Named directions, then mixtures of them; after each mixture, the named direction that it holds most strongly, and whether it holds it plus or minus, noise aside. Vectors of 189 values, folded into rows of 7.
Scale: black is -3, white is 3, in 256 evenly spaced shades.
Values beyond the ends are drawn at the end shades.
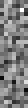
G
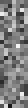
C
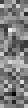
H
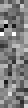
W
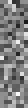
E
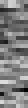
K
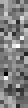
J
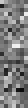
J, plus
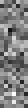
H, minus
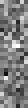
J, plus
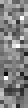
J, plus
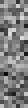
H, plus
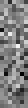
E, minus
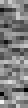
K, plus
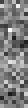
H, plus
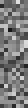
H, minus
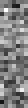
K, minus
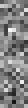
H, plus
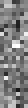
J, plus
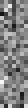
C, minus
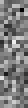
G, minus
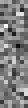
W, minus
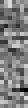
K, plus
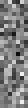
E, plus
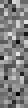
E, minus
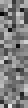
C, minus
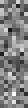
H, minus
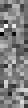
W, minus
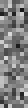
C, minus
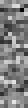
G, minus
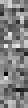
J, plus
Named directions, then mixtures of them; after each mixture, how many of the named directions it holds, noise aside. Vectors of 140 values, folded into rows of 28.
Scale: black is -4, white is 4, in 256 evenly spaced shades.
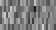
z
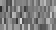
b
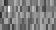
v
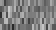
two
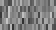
three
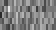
one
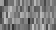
two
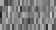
three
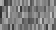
three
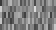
two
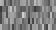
three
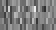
three
